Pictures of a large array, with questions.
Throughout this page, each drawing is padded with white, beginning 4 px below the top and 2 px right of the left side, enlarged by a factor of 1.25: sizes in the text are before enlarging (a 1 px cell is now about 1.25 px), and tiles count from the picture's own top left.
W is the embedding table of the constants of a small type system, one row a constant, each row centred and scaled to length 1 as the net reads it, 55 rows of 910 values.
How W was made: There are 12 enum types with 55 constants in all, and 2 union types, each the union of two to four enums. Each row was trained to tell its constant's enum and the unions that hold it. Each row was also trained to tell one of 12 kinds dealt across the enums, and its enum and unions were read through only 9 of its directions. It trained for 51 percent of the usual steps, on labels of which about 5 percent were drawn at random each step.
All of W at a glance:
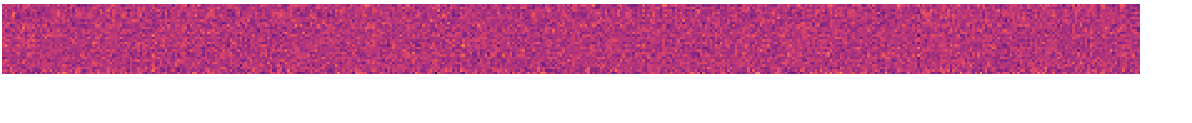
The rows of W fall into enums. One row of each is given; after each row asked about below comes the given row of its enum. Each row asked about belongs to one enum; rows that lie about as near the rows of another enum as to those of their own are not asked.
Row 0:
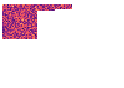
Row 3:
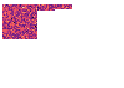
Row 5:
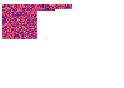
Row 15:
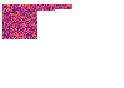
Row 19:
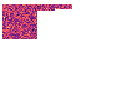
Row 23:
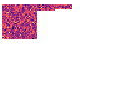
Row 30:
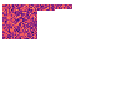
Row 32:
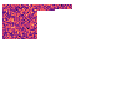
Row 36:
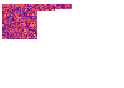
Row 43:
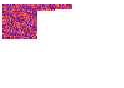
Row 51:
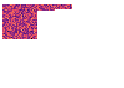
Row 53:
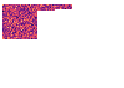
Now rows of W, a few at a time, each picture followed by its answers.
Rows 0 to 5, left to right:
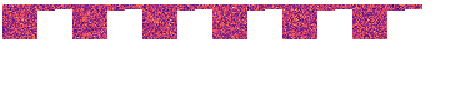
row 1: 15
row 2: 53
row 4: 15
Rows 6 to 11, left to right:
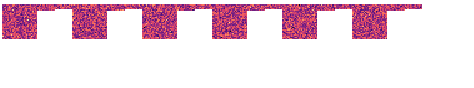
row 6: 51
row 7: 23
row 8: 5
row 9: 51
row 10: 19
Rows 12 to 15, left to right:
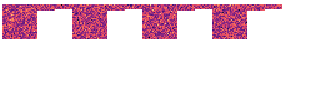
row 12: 51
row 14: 23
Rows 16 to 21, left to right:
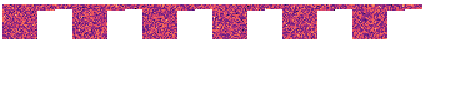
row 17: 0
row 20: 32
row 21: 3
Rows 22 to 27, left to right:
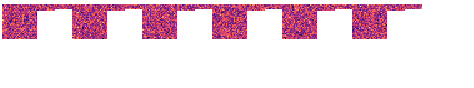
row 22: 3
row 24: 19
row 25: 15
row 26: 23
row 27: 0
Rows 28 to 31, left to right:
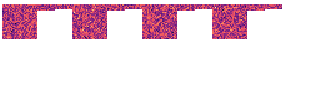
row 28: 32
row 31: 3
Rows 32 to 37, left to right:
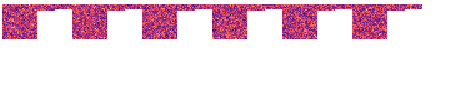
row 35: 15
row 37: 51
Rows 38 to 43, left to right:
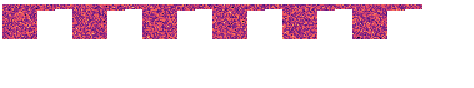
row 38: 0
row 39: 32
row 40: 0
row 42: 51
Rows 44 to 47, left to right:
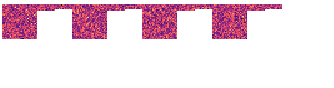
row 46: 3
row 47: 0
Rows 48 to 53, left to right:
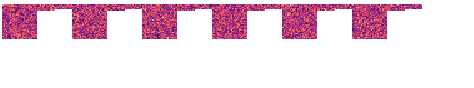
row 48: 15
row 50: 19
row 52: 53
